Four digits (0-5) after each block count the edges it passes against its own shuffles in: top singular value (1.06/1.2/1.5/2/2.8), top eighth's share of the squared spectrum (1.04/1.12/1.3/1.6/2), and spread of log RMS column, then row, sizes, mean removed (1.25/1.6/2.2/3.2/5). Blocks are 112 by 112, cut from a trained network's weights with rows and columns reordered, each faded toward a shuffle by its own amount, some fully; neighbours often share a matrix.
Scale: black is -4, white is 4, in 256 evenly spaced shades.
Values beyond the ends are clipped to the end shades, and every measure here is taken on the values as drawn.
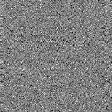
4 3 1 2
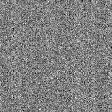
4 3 1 2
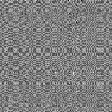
5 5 1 4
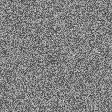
2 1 0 0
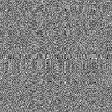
5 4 2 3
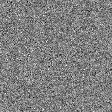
2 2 1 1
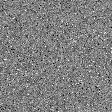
0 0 0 0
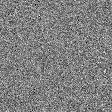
0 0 0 0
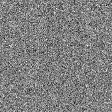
3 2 0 1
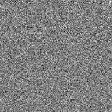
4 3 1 2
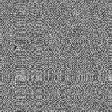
5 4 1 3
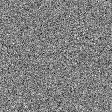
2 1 0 0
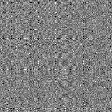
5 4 2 3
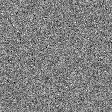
1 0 0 0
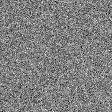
0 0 0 0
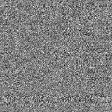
3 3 2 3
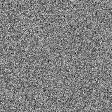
2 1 0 0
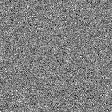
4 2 0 1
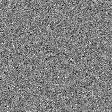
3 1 0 0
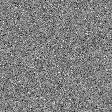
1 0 0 0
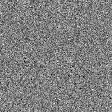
3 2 0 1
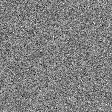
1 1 0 0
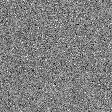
0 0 0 0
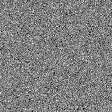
3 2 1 1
